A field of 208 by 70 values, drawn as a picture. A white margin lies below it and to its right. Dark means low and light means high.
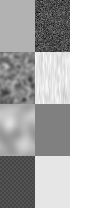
It is made of 4 by 2 panels. Panel 1,1: high, flat. Panel 1,2: low, fine-grained. Panel 2,1: middling, blotchy. Panel 2,2: very high, streaked downward, faint in contrast. Panel 3,1: high, smooth. Panel 3,2: middling, flat. Panel 4,1: low, checkered, faint in contrast. Panel 4,2: very high, flat.
